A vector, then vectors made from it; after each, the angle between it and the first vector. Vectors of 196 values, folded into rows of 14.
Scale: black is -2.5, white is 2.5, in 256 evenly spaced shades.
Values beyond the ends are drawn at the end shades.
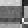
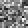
partly aligned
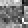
nearly parallel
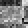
nearly opposite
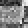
nearly opposite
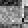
nearly opposite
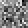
partly aligned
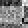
nearly opposite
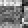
nearly parallel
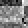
nearly opposite
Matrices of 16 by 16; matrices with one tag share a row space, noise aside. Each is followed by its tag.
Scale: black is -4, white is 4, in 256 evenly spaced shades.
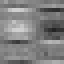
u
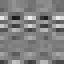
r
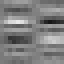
u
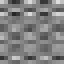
r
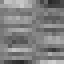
u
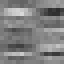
u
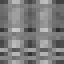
r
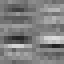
u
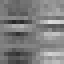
u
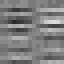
u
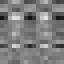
r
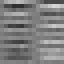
u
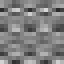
r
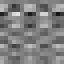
r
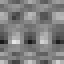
r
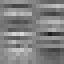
u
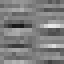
u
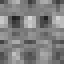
r
